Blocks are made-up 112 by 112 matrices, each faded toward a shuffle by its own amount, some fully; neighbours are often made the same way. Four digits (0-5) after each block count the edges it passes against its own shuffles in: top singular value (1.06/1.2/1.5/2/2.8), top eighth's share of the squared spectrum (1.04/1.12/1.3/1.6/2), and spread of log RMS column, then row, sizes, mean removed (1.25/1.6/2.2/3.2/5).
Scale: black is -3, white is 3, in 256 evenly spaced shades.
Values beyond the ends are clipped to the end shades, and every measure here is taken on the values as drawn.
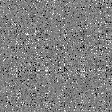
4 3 2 2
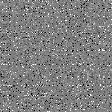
4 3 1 2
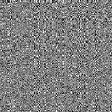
5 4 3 3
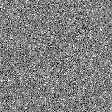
3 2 1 0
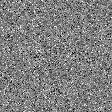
2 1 0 0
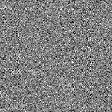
4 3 2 2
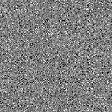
4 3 2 2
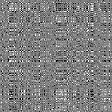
5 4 4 4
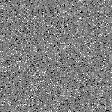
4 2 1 1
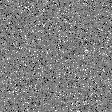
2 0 0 0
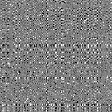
5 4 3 4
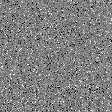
3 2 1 1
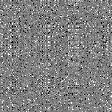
4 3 2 2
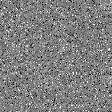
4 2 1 1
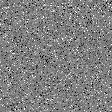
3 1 0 0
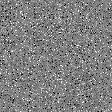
3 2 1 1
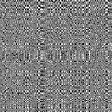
5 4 4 4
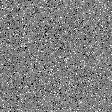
2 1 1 0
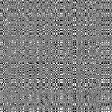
5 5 4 4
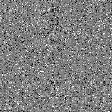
4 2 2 1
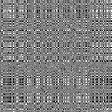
5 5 4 4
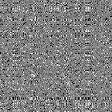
5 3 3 3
